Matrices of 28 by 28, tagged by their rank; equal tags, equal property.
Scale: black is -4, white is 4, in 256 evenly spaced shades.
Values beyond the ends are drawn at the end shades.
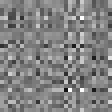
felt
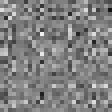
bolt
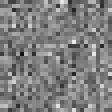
bolt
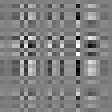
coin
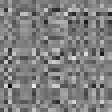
felt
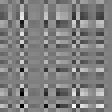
coin
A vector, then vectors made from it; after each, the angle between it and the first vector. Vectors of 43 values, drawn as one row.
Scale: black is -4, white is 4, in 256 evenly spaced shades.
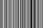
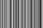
partly aligned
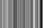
orthogonal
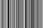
orthogonal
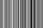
nearly parallel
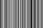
nearly parallel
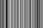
orthogonal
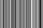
partly opposed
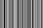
orthogonal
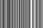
nearly opposite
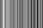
partly aligned
